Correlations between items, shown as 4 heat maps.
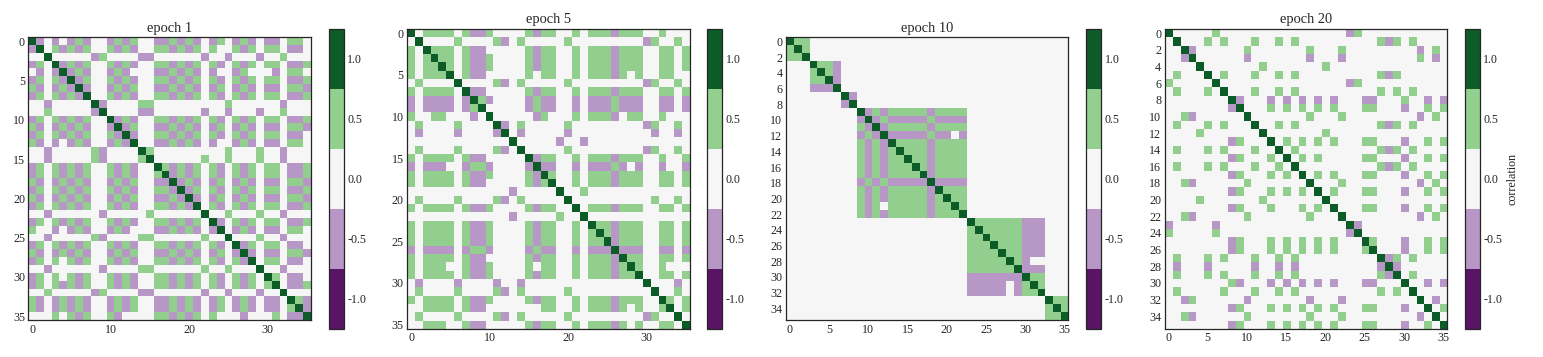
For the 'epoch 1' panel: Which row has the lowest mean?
13
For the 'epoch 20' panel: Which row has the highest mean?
7
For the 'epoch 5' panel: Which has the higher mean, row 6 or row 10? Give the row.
10
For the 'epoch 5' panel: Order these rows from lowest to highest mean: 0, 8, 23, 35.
8, 35, 0, 23
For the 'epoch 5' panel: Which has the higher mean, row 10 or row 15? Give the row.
15
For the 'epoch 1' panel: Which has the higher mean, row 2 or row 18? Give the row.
2
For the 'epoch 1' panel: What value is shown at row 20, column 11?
0.5
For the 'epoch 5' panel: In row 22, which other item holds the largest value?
19
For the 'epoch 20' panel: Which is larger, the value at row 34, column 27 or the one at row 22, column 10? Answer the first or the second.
the second
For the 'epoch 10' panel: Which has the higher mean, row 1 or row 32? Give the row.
1
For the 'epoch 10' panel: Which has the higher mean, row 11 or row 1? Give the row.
11
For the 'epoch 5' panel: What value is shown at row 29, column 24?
0.5
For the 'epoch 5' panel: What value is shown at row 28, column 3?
0.5
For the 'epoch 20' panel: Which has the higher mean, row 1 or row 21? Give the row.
1
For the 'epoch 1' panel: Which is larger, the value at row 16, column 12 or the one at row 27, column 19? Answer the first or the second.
the first
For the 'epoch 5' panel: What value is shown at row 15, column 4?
0.5
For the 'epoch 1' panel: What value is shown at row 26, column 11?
-0.5
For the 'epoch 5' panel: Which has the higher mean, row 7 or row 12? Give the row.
7
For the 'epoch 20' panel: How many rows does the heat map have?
36
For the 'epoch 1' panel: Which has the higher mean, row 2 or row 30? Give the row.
30
